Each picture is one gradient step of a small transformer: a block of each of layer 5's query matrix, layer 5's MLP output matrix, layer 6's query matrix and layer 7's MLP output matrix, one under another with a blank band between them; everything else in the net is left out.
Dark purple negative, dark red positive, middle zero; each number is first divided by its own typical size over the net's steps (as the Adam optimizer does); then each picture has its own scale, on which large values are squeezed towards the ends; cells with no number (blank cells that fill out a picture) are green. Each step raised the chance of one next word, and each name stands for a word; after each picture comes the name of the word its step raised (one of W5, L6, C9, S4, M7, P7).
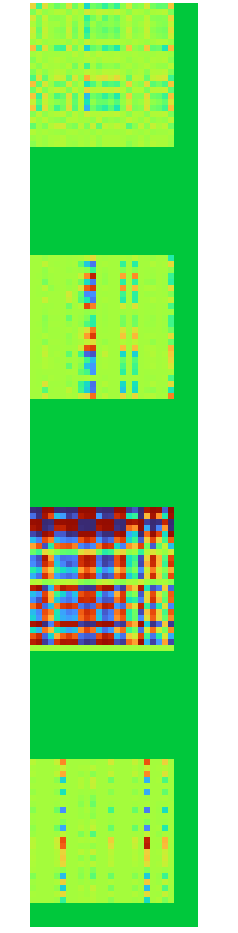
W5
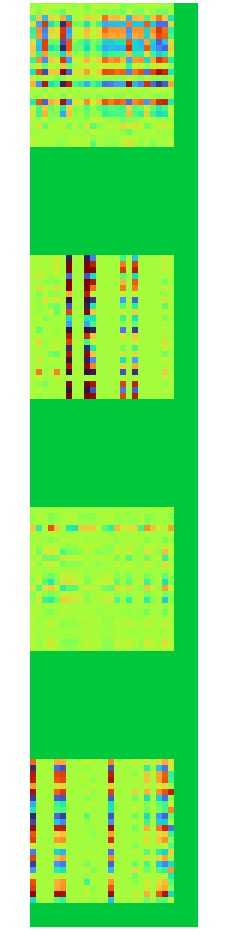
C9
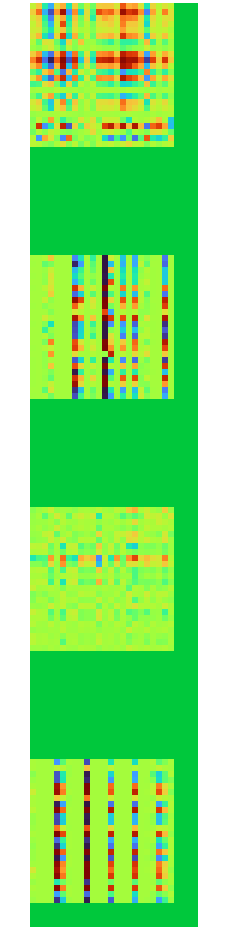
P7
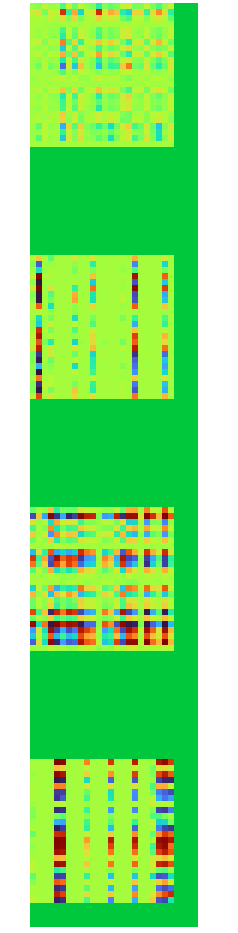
W5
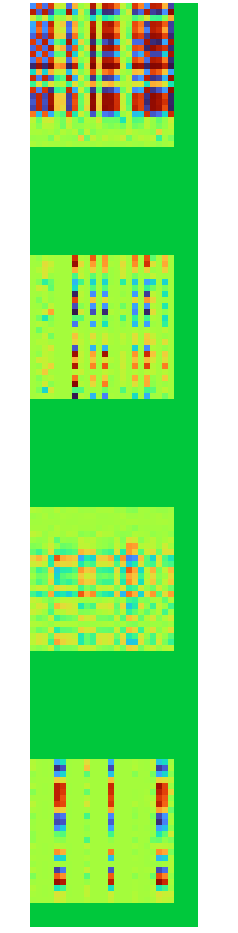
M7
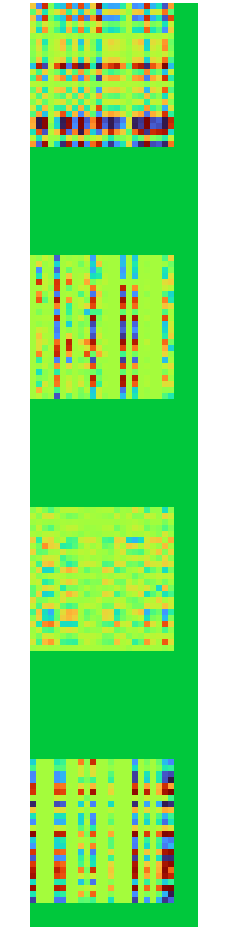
P7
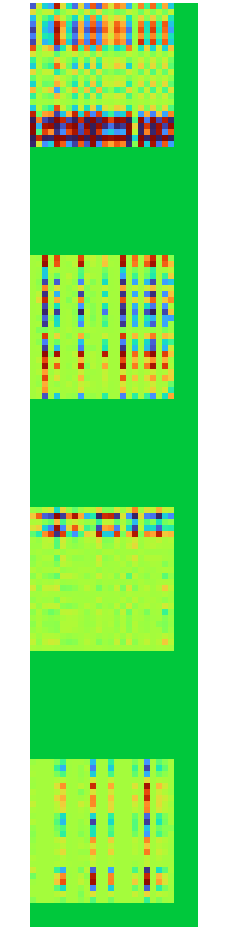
M7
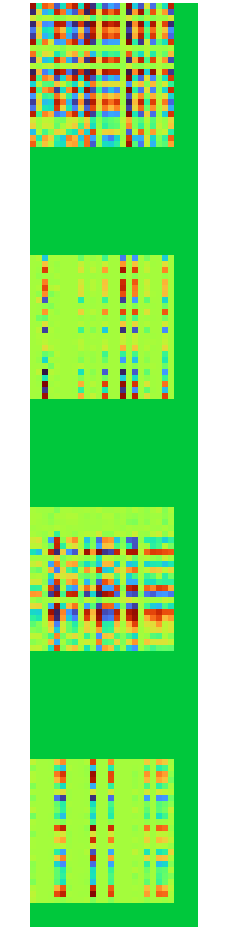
C9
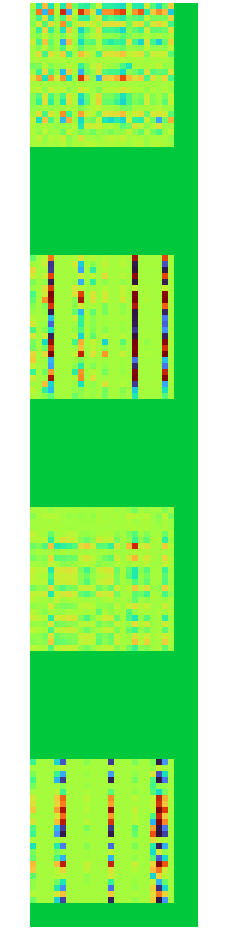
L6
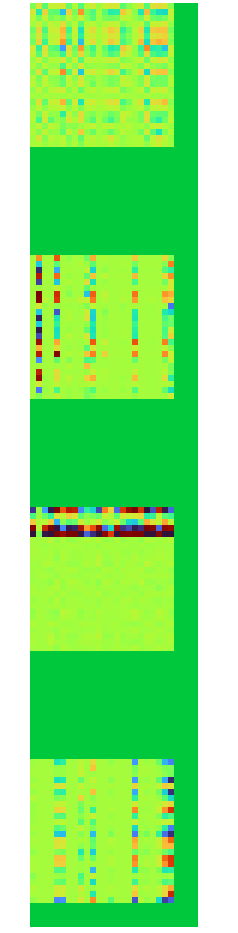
L6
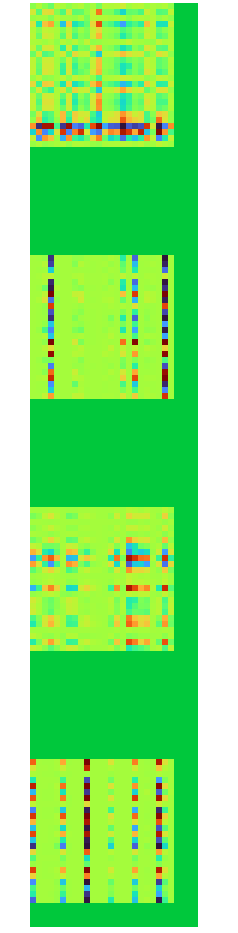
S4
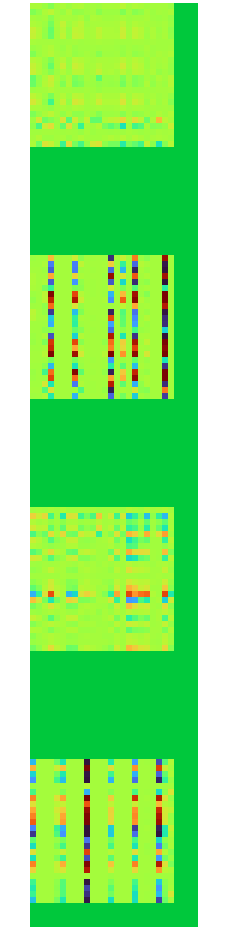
L6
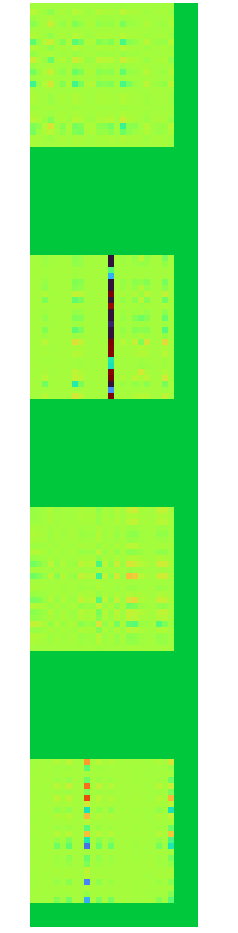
S4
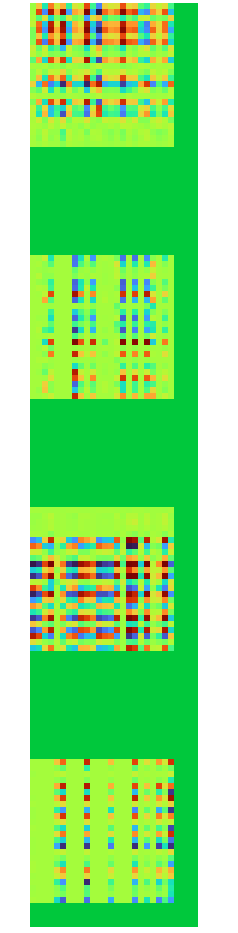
S4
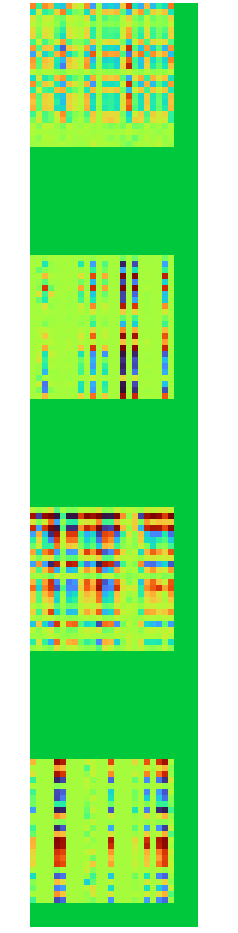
W5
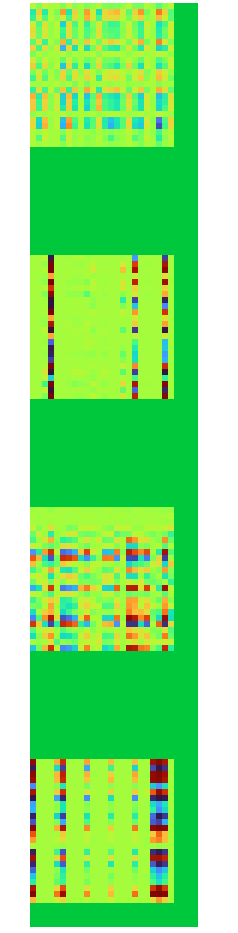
C9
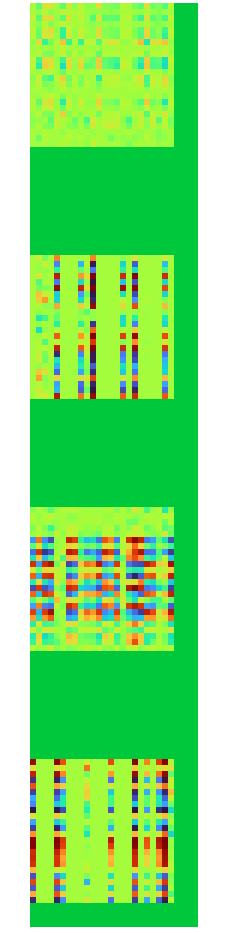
W5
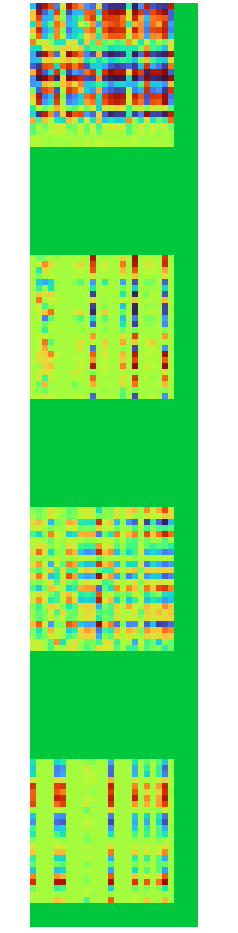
M7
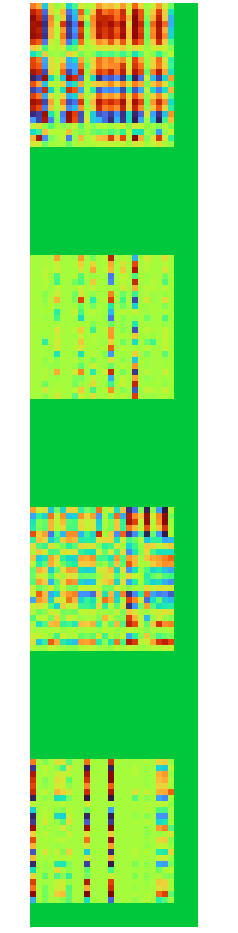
C9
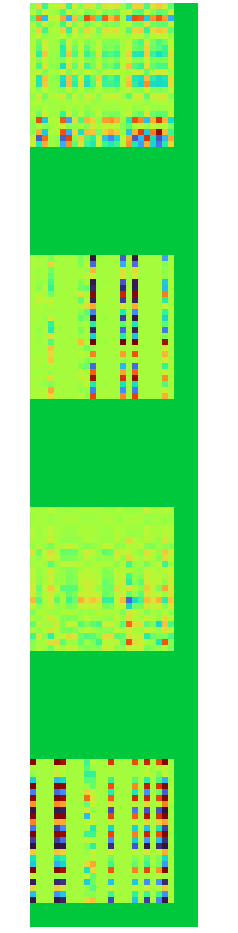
S4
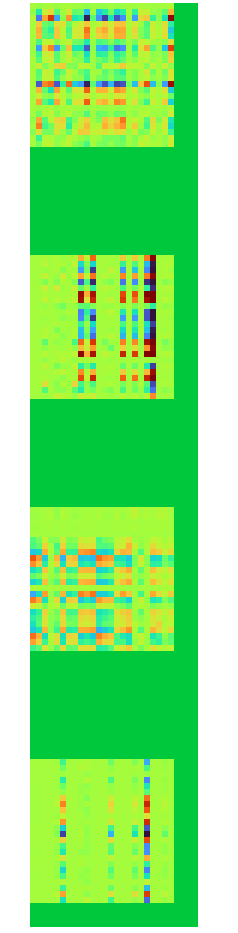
L6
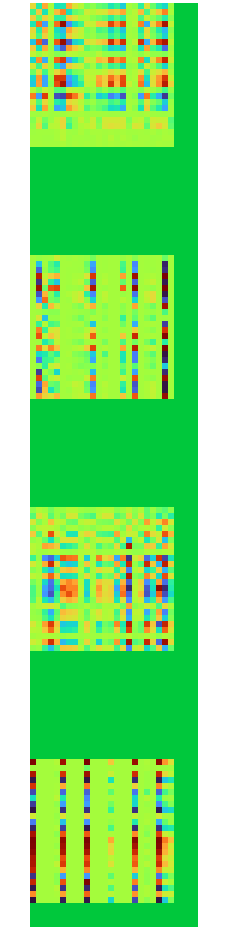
W5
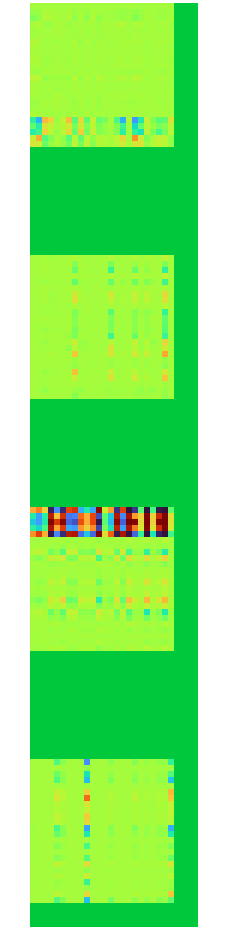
L6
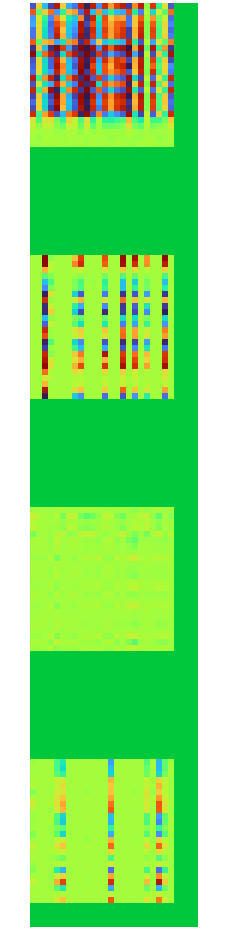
M7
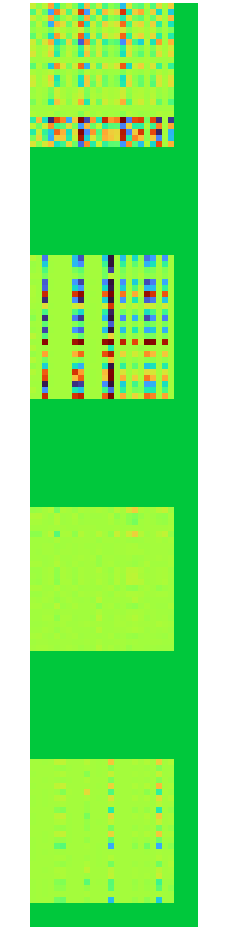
S4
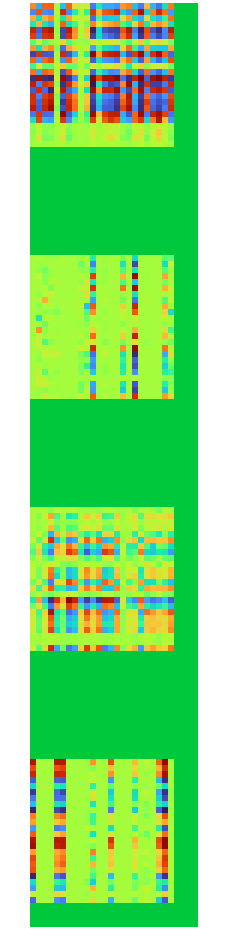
W5
